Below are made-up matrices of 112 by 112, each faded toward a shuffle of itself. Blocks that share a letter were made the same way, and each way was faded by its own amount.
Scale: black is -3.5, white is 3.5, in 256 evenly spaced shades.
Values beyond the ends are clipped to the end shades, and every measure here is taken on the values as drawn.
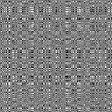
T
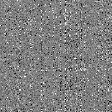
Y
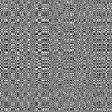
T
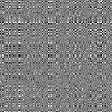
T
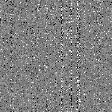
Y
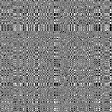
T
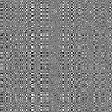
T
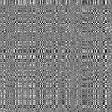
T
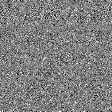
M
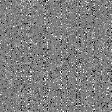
Y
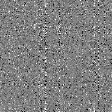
Y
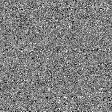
M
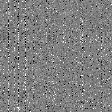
Y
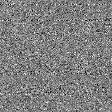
M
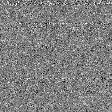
M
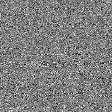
M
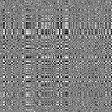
T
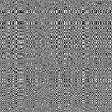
T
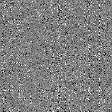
Y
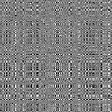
T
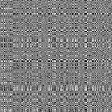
T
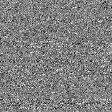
M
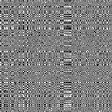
T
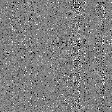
Y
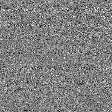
M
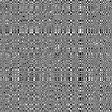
T
